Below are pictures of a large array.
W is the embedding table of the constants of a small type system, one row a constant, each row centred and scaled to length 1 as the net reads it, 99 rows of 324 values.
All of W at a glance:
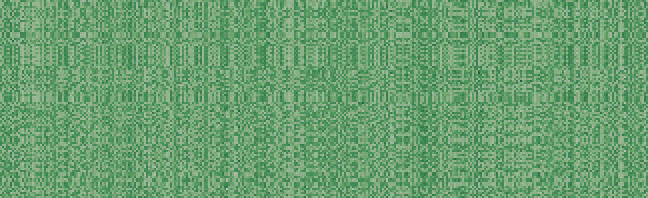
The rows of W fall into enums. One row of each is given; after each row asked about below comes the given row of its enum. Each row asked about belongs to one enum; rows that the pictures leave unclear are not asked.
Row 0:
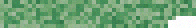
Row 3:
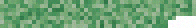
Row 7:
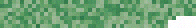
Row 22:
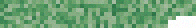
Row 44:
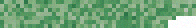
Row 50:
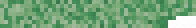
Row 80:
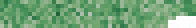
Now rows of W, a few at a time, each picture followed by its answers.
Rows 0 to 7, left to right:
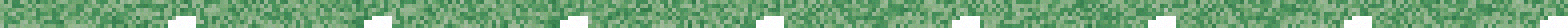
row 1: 50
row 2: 50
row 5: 44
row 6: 7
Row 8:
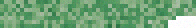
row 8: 44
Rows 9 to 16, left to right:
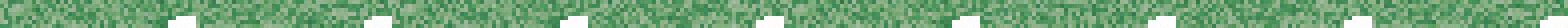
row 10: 0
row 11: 50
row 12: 7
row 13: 50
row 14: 22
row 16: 0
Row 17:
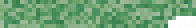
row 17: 0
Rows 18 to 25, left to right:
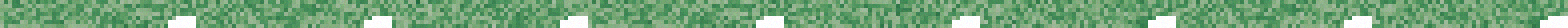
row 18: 0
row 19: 7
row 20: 44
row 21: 0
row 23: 50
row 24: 7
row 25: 50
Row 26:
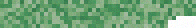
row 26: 7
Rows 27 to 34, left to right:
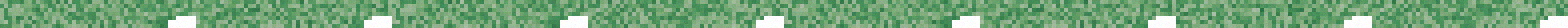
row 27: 50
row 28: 3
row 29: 50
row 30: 7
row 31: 50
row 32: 3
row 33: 22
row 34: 7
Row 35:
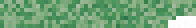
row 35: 44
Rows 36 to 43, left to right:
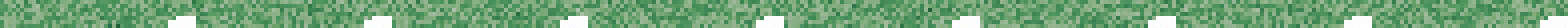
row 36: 44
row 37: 22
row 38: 44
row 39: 7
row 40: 44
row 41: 0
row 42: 22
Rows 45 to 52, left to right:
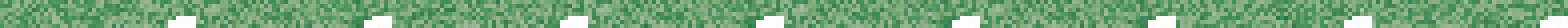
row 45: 7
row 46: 50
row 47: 3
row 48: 50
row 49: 50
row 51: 44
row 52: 0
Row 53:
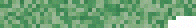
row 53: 7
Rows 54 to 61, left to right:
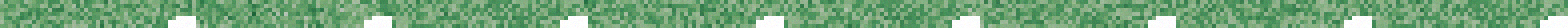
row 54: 3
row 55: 80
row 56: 44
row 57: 22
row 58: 44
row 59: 0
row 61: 44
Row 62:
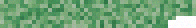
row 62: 3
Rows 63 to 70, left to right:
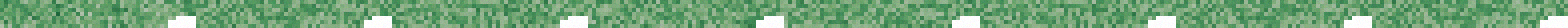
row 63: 80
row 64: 7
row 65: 22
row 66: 50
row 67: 0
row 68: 22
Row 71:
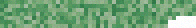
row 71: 22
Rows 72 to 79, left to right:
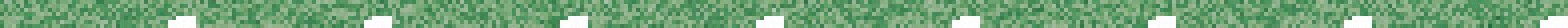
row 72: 44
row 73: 0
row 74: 50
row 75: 44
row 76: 7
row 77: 3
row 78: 7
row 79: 44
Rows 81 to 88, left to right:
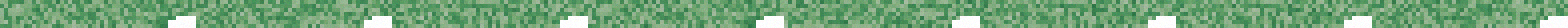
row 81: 50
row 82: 7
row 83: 22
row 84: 50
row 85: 0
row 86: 22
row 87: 22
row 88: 7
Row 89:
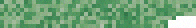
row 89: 44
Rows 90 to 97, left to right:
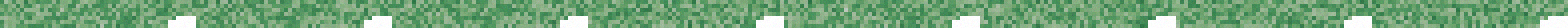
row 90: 44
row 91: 7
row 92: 7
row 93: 3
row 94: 44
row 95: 50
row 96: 0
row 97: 22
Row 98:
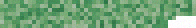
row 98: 3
